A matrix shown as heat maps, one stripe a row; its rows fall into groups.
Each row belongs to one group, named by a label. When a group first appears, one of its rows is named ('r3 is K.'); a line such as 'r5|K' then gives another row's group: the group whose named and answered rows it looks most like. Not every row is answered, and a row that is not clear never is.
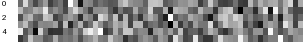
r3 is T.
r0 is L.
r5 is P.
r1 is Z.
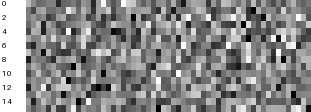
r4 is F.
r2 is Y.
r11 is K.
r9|L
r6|P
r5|Z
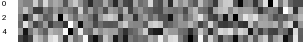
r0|Z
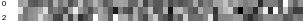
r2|T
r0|T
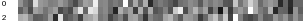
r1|K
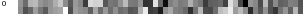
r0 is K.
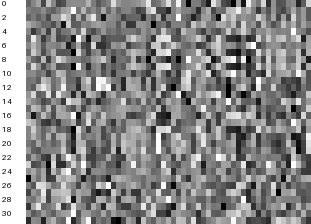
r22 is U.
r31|F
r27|Z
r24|U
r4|P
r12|K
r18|L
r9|L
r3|F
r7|L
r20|P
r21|P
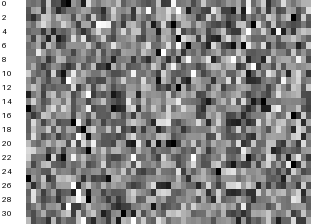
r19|L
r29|F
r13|F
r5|P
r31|P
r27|L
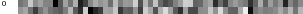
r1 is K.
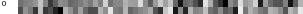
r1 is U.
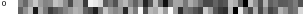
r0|K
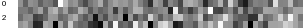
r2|Y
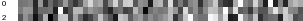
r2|U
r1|F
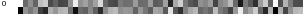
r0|Z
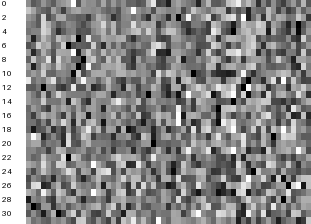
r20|F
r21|Y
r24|K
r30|U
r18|F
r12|U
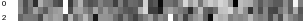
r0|U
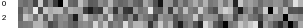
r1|Z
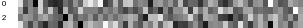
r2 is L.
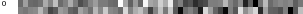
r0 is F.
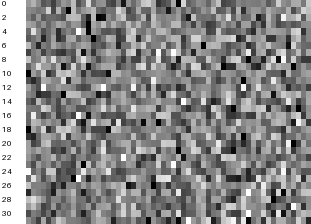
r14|P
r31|Y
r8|Z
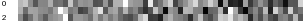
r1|K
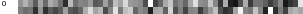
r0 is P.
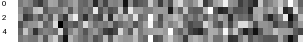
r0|Y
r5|P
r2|P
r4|F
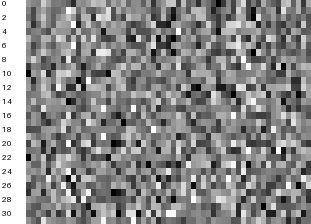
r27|F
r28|U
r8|F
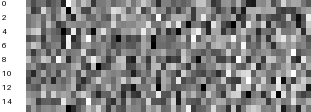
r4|T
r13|Z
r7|P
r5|F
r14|T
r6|F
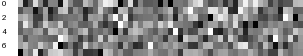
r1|U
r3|F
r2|T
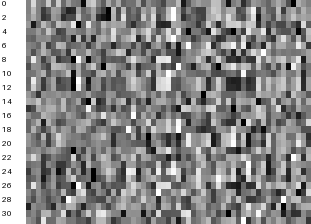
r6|Y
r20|Y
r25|U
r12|L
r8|L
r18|F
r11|L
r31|Y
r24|U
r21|L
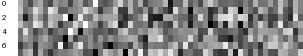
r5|L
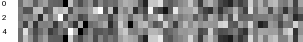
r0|L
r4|L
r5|L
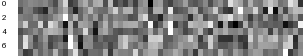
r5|L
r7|P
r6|L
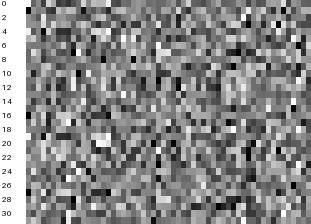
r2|Y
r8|Y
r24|L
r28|L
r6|P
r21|Z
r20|K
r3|Z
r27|Z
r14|P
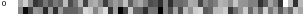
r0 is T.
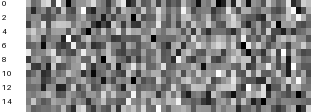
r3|Z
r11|Y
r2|Y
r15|P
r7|Z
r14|F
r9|P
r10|U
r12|U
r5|F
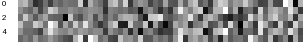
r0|T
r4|Y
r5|K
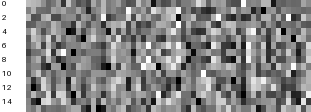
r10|P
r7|P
